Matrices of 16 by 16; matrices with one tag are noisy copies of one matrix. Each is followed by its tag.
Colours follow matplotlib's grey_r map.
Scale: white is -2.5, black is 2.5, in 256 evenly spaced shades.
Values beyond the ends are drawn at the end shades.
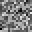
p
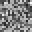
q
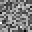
p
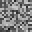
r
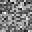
p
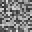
r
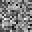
r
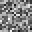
p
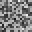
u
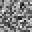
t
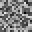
u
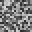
t
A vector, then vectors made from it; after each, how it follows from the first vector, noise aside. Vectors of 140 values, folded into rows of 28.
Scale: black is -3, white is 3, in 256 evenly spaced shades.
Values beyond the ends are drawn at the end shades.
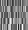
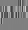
partly zeroed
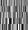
negated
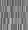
shrunk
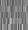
shrunk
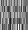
negated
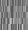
shrunk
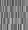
shrunk
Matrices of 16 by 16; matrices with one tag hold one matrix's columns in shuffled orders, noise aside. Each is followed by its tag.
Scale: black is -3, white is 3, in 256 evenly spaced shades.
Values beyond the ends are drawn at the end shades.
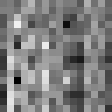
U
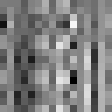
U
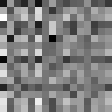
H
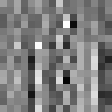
U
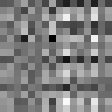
H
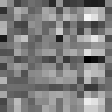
H
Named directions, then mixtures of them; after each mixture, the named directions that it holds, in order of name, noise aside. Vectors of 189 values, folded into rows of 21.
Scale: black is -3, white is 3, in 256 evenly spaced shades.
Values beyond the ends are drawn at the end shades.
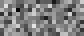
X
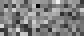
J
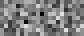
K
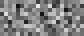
K, X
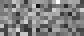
J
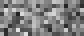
J, K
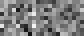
J, X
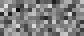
X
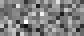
J, K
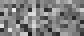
J, X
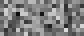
J, K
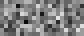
K
